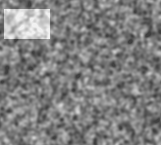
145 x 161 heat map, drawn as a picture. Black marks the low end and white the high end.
In the top left lies a patch that is higher than the rest. No regular stripes run through it. The ninth with the highest average is the top left. Neither half mirrors the other.
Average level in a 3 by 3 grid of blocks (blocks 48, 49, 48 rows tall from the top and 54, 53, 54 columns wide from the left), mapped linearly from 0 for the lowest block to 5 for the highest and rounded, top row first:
500 | 010 | 110
